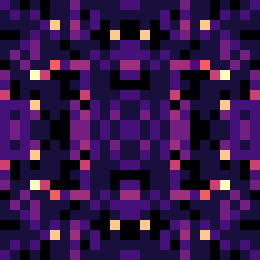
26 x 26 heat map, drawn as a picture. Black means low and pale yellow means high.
Mirror symmetry: left to right and top to bottom. Seam: none. Calmest part: centre. Slope: none. Average level on the scale: 20%.
